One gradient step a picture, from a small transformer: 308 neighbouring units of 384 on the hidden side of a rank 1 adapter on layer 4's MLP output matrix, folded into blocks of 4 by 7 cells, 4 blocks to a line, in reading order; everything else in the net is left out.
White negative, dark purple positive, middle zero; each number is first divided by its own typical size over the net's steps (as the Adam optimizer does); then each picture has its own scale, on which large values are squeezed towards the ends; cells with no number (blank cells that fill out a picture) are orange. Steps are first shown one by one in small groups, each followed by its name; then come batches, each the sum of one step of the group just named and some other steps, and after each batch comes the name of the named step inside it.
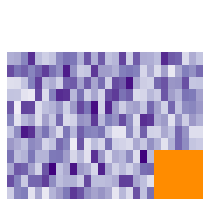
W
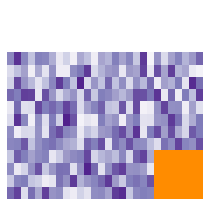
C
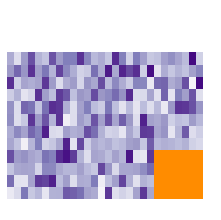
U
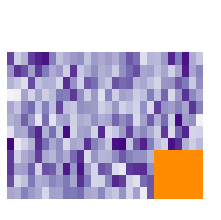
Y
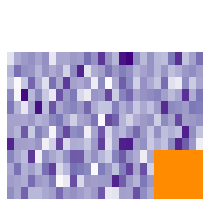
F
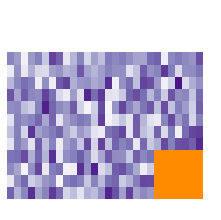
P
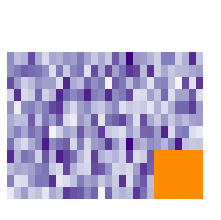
U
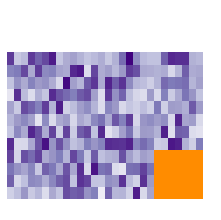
Y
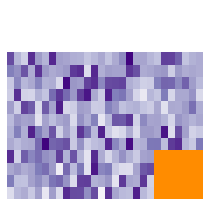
P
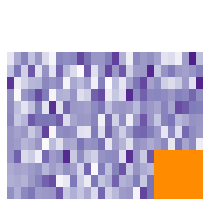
U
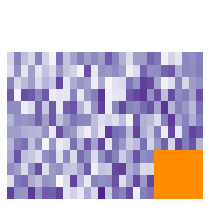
P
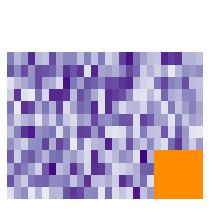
W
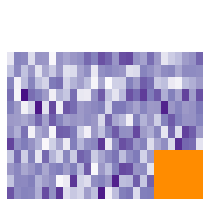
F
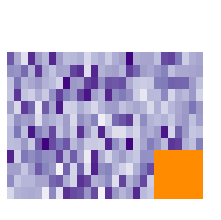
P
